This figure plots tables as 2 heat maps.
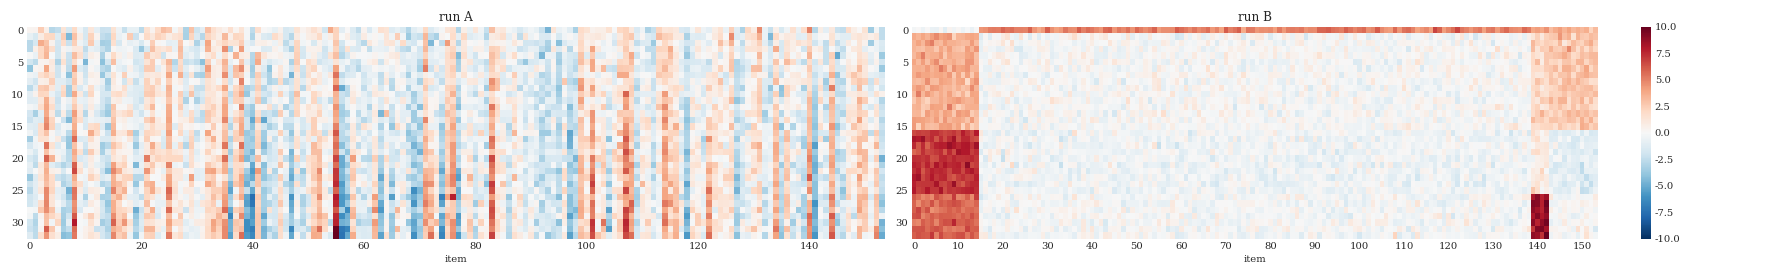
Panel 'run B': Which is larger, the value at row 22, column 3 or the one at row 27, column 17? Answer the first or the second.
the first
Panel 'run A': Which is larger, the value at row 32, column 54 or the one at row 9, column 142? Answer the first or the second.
the second
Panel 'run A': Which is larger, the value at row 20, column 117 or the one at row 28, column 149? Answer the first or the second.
the second
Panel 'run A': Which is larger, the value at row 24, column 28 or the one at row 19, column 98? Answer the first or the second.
the first
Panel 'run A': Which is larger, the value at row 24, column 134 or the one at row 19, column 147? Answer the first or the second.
the first
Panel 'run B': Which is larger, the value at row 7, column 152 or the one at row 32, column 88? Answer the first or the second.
the first
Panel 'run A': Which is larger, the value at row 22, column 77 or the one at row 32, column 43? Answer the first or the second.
the second
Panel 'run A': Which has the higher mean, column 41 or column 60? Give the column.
41
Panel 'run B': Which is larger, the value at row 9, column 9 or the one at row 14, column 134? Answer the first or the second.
the first
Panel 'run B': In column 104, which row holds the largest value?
0
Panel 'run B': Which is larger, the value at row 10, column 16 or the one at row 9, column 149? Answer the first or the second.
the second
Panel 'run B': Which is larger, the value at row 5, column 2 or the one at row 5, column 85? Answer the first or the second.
the first
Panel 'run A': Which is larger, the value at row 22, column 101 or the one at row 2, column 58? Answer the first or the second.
the first
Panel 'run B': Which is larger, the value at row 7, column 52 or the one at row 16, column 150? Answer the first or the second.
the first
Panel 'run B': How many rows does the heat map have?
33
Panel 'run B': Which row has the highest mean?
0
